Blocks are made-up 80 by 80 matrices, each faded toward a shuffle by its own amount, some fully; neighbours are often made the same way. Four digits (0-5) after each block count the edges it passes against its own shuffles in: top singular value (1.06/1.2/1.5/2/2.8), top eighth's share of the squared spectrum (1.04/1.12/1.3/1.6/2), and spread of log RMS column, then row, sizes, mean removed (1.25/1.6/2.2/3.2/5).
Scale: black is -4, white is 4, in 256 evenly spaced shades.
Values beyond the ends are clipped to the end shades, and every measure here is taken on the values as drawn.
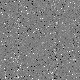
2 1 1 0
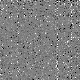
3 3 2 1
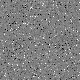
0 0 0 0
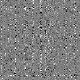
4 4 3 2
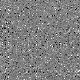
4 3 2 1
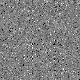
3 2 1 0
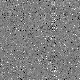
3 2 1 0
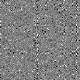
4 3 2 1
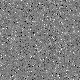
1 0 0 0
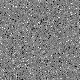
2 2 0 0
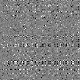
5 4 2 3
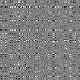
5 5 3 4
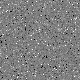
0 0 0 0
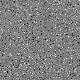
0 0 0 0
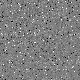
2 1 0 0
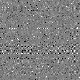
4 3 1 2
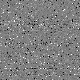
3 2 0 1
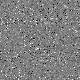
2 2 0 1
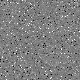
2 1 0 0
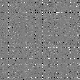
3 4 2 2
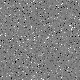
0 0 0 0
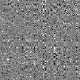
4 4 3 2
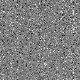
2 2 2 0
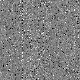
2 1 2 0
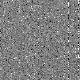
2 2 2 0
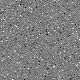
0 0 0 0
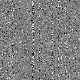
2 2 3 0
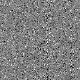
1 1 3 0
